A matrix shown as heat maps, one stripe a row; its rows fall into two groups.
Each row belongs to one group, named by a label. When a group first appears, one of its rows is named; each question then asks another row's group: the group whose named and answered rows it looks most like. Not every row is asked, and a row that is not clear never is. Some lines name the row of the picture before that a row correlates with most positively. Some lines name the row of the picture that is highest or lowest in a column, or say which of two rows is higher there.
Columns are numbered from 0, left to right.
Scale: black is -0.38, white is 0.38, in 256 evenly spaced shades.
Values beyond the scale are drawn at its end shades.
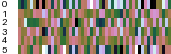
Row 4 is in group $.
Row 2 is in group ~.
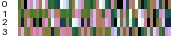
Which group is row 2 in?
$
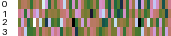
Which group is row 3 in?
~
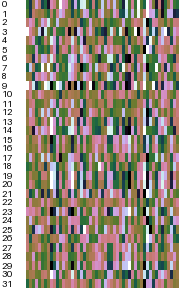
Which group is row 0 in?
$
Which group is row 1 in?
$
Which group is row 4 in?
~
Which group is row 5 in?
$
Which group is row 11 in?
~
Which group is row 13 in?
~
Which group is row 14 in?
~
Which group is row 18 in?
~
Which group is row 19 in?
~
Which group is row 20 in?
~
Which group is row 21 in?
$
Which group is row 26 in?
$
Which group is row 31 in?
$
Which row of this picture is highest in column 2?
9
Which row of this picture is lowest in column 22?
9
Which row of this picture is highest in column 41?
4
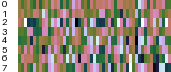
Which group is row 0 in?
$
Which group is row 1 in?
~
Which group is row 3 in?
$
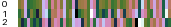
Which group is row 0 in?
~
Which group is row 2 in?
$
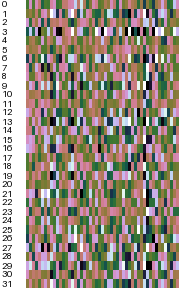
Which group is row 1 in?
~
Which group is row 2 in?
$
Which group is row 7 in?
$
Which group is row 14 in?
~
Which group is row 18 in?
~
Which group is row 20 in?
~
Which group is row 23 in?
$
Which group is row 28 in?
~
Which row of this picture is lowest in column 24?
16
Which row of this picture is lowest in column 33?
3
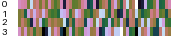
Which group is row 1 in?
~
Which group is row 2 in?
$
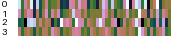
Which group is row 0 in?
$
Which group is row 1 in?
$
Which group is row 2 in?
~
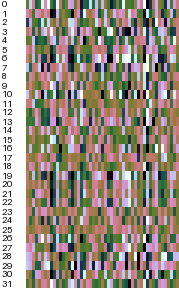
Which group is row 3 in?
~
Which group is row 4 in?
~
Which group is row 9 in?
~
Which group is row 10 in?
$
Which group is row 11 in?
~
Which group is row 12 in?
$
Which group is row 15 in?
~
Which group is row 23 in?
~
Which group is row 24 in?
$
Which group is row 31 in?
~
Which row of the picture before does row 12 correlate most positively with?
3
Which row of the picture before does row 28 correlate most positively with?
0
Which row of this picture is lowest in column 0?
2
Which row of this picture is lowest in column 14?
10
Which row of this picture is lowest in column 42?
13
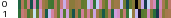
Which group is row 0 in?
$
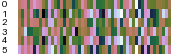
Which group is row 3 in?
~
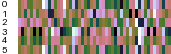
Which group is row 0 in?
~
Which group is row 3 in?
$
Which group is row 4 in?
$
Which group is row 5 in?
~
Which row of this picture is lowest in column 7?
3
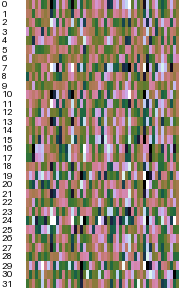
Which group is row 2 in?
~
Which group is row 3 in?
$
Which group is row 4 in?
~
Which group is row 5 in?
~
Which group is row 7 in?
~
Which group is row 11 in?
~
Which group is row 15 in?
$
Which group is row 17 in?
~
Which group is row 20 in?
$
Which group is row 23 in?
~
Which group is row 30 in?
$
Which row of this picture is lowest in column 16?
25
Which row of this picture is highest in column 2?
24
